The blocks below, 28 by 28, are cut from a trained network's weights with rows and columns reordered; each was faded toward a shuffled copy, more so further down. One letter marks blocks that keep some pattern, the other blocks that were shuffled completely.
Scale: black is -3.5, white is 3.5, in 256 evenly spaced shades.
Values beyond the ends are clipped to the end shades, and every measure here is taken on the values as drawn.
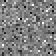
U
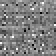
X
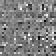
X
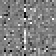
X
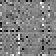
X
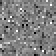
U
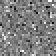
U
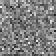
U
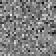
U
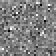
U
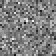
U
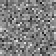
U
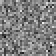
U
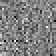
X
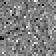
U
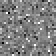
U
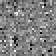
X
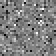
U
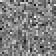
U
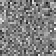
U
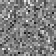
U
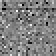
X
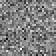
U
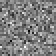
U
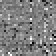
X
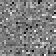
U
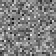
U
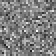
U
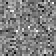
X
